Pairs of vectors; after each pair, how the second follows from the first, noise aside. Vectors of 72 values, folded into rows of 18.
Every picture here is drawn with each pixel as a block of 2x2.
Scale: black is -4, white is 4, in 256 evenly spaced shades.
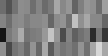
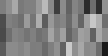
wrapped around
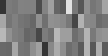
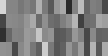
negated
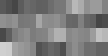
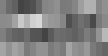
wrapped around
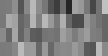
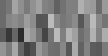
wrapped around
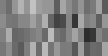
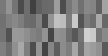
negated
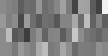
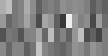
wrapped around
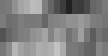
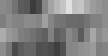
negated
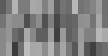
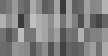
wrapped around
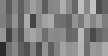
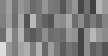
negated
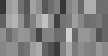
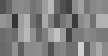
wrapped around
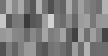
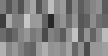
negated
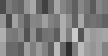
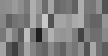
wrapped around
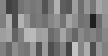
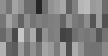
wrapped around
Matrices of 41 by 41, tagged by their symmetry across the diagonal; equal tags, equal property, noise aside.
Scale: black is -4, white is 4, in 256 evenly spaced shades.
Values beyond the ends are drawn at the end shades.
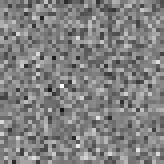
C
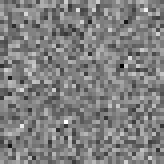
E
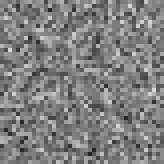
E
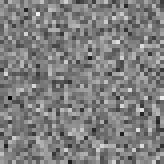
C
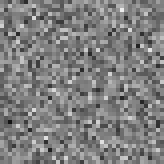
E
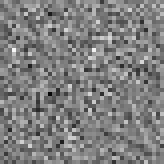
E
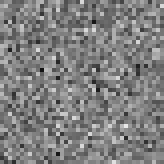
C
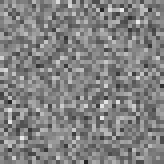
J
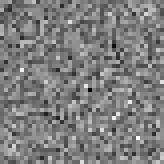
J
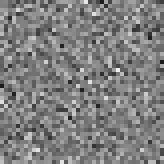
E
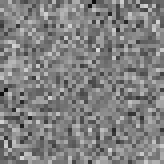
J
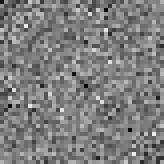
J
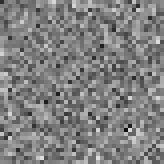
J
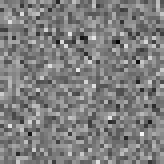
C
